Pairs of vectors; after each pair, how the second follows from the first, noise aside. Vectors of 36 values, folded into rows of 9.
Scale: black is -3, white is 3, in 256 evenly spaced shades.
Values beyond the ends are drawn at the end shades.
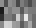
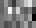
reversed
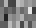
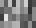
reversed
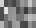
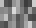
shuffled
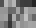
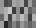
shuffled
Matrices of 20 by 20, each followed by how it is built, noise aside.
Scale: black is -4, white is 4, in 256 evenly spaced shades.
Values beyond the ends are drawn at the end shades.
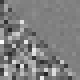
lower triangular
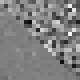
upper triangular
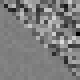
upper triangular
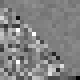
lower triangular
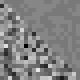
lower triangular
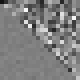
upper triangular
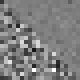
lower triangular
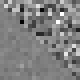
upper triangular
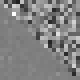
upper triangular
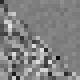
lower triangular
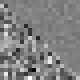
lower triangular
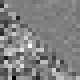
lower triangular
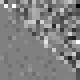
upper triangular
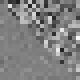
upper triangular
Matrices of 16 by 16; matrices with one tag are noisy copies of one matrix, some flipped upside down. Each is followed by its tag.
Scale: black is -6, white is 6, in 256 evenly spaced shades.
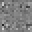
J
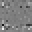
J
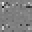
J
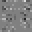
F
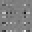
F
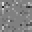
J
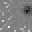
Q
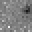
Q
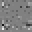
J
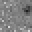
Q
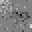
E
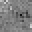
E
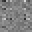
F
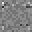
J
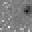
Q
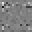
J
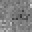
E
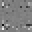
J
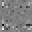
J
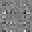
F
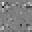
J
